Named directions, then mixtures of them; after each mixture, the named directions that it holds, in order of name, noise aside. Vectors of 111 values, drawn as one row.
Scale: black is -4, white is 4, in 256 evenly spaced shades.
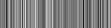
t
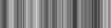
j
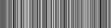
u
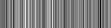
t, u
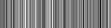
t, u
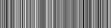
t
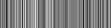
t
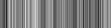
j, t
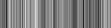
j, t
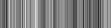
j, t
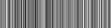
t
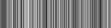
j, u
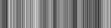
j, t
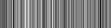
t, u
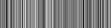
t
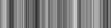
j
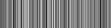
u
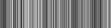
j, u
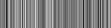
t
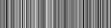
t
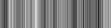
j, t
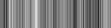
j, t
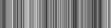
j, u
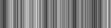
j, u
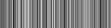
u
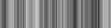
j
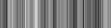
j, t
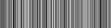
u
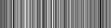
t, u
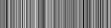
t
